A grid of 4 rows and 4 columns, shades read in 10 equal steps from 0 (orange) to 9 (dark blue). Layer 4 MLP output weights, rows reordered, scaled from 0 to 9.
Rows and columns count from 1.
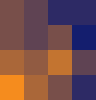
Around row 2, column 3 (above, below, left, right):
8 2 6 9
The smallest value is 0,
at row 4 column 1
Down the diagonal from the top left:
5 6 2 8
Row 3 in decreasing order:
6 4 3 2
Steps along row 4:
up up up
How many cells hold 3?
2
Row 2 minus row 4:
5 3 0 1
